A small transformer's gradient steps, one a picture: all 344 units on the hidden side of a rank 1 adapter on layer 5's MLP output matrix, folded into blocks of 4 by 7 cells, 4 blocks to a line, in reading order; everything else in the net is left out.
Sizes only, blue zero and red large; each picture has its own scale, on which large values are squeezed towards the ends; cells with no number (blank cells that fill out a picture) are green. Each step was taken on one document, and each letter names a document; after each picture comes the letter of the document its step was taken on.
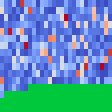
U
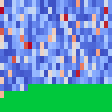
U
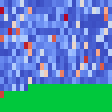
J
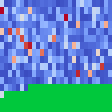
U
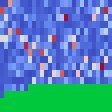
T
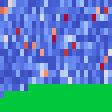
T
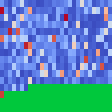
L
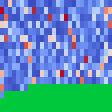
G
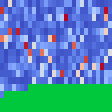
G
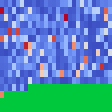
J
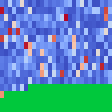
J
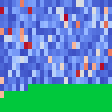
U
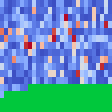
U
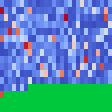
J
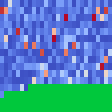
T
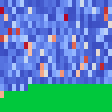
J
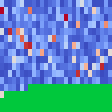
U
